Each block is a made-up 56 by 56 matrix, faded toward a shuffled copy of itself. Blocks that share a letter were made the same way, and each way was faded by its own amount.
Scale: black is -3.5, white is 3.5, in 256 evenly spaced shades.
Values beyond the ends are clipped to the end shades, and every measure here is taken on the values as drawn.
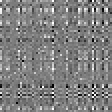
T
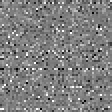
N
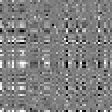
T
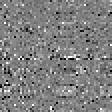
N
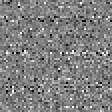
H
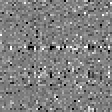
N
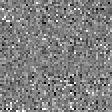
H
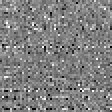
H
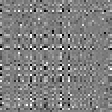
T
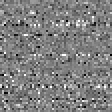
H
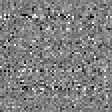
H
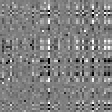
T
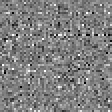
H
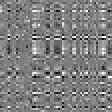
T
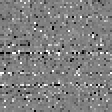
N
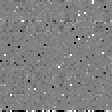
N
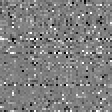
N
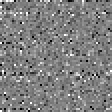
N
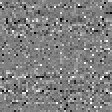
N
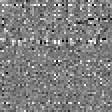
H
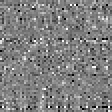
H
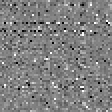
N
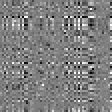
T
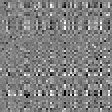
T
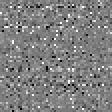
N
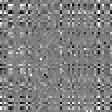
T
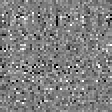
H
